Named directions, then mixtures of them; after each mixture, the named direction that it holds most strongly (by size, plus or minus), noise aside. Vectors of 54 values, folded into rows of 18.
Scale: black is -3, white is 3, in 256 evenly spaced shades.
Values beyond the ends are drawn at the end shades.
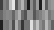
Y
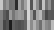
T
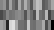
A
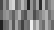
Y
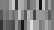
Y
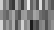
Y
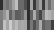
T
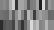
Y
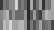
T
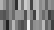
A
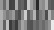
A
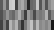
Y
